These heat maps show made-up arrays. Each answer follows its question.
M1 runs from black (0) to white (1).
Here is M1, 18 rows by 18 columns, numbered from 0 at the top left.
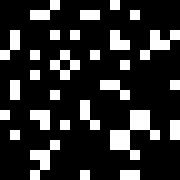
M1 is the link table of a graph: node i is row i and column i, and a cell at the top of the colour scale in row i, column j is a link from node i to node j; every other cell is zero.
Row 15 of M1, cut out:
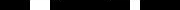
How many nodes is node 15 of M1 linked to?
3
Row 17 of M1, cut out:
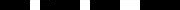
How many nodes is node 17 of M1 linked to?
4
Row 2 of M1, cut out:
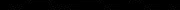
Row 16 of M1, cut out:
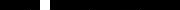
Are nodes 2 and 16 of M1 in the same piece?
no
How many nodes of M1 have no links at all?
1
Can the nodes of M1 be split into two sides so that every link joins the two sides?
no
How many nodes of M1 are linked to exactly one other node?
2
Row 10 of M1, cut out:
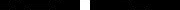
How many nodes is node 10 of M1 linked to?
1
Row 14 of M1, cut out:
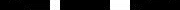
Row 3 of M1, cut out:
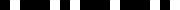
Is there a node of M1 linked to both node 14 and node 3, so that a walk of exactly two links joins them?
yes
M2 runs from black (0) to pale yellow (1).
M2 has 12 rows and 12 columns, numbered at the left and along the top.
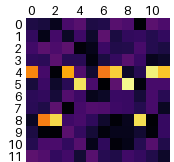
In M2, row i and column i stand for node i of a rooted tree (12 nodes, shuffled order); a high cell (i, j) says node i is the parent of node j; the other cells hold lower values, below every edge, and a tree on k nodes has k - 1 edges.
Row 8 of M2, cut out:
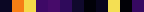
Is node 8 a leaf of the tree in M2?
no
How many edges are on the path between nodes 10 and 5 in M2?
2
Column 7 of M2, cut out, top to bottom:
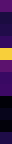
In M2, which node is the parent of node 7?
4
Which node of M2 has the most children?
4
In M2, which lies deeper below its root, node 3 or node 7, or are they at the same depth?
the same depth
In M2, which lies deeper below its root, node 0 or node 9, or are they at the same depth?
the same depth
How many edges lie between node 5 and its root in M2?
0
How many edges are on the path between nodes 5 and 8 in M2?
1
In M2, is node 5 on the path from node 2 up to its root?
yes
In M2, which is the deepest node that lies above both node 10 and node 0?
4
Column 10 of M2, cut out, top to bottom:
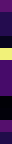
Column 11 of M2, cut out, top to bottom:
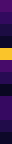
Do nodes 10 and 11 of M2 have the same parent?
yes
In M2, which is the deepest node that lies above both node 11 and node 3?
4
